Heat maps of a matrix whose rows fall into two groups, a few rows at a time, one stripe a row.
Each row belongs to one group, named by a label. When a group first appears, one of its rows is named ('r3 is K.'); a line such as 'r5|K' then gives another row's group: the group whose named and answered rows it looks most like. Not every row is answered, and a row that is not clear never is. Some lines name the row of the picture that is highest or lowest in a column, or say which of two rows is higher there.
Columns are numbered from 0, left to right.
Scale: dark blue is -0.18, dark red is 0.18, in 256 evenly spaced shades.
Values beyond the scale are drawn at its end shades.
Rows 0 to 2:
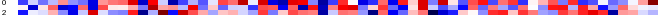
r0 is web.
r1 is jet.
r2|jet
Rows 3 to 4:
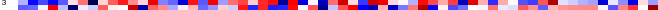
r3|web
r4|jet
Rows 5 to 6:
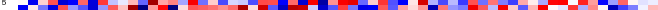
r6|web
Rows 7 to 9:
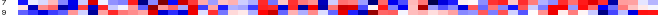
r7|jet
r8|jet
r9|web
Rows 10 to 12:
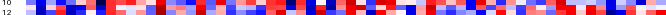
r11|jet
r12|jet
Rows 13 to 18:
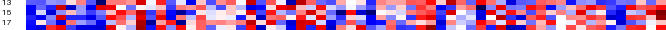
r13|web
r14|jet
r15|web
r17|web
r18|jet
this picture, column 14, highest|17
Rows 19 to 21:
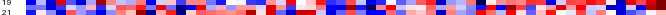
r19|jet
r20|web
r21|web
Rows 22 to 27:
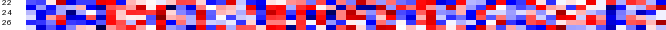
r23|web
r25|jet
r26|jet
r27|web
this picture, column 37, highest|23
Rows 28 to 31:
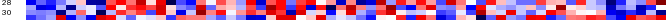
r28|web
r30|web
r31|jet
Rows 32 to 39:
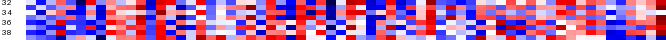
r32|jet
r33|web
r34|jet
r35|web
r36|jet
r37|web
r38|jet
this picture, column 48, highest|37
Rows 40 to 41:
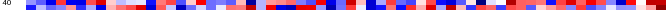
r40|jet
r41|web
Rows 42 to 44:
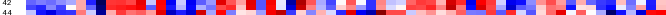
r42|web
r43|web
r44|web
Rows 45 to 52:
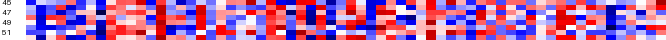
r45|web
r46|jet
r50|web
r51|web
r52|jet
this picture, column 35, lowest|45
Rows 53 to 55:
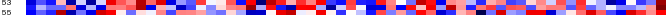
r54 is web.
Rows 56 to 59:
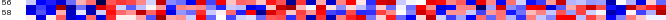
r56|web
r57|jet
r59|jet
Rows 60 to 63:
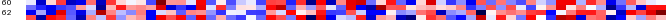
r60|jet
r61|web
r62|jet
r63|jet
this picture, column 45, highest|63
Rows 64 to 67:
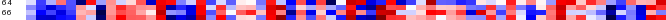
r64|jet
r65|web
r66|web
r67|web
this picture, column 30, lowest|64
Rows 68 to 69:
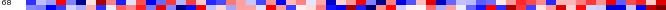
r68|jet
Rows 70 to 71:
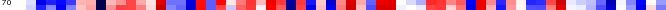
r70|web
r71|web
